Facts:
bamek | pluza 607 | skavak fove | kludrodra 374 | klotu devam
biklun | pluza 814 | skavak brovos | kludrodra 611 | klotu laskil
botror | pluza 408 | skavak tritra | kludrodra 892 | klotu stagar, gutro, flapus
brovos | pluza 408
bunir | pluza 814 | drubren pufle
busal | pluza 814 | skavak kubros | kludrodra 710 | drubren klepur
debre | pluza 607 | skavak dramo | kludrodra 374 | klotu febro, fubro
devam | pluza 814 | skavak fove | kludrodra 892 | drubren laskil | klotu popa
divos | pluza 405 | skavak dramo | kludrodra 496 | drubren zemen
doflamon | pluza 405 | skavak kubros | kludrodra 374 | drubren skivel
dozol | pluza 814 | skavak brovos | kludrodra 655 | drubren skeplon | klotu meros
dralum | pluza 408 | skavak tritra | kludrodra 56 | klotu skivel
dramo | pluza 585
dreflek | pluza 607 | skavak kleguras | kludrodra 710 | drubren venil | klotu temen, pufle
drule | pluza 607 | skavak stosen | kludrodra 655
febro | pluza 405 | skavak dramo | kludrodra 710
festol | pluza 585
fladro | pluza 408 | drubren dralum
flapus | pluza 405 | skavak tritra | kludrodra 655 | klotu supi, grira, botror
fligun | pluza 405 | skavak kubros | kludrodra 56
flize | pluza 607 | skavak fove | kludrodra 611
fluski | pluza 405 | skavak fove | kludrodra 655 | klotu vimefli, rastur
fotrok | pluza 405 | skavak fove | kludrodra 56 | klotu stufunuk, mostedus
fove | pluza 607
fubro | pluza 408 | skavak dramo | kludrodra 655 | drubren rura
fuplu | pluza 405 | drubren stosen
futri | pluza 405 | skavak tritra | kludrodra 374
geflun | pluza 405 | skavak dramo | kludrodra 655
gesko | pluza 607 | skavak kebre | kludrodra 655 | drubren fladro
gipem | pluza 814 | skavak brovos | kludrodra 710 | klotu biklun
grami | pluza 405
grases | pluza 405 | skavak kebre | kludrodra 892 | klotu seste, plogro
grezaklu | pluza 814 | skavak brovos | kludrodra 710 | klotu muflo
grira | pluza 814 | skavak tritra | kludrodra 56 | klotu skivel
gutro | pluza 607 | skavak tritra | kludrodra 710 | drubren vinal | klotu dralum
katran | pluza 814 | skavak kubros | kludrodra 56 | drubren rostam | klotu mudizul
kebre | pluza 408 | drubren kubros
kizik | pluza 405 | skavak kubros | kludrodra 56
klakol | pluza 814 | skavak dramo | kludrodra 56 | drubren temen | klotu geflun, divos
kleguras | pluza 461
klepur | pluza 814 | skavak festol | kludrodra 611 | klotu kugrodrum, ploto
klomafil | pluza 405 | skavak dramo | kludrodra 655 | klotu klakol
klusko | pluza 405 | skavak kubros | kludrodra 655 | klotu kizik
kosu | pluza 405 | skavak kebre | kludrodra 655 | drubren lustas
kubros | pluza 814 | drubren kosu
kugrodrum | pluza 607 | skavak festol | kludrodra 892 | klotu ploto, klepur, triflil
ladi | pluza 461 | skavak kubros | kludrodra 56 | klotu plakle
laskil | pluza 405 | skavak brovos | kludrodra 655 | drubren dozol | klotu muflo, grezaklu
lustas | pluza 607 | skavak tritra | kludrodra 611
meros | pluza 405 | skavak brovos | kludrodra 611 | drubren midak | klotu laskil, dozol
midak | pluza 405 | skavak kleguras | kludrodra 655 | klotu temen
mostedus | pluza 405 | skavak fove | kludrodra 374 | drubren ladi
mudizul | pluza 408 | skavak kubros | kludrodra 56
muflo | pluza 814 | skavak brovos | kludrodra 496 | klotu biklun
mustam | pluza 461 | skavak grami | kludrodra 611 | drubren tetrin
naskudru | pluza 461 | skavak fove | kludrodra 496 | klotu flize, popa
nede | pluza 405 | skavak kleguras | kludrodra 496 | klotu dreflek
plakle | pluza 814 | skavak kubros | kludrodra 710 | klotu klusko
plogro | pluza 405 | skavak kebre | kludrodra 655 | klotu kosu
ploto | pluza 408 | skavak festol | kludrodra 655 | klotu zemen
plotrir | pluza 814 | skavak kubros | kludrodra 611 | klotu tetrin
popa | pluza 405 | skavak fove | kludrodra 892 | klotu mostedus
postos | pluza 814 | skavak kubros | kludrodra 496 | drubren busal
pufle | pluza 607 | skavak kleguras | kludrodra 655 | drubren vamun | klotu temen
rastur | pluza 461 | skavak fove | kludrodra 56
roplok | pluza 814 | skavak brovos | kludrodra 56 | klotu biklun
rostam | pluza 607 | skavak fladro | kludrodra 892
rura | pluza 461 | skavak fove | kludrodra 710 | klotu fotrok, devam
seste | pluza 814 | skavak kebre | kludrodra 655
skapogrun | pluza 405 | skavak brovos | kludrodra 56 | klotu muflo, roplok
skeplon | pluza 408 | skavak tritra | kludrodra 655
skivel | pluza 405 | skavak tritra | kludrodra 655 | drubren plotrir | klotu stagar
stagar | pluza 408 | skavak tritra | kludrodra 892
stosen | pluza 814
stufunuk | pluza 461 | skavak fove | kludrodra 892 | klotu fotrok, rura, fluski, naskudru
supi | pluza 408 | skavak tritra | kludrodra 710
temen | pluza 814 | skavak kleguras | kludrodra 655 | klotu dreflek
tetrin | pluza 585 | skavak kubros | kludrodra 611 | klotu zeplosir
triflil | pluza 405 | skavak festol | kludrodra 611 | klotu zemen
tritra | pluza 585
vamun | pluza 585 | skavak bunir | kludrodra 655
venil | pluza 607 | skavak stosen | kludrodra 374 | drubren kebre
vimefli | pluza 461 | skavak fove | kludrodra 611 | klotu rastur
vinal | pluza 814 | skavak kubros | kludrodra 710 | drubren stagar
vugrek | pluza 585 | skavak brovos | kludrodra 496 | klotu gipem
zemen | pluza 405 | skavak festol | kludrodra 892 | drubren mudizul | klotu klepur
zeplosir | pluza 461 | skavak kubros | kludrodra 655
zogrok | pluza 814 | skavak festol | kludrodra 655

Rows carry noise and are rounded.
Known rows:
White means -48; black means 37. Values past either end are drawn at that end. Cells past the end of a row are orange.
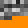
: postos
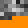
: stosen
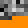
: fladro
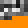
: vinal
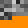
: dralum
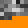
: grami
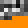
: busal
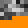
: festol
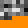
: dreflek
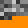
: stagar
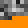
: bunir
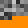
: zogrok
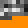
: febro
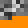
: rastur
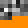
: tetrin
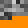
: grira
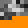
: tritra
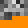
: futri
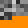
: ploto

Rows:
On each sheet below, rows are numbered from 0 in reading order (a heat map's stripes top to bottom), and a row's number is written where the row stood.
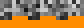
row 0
lustas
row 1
kosu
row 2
venil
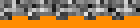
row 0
flize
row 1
supi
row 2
rostam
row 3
gutro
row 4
meros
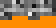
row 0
fotrok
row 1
rura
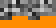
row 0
klusko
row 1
klakol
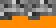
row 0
popa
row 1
stufunuk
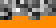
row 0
kubros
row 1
vimefli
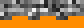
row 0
naskudru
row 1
plakle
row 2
zemen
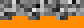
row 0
skeplon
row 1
mustam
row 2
doflamon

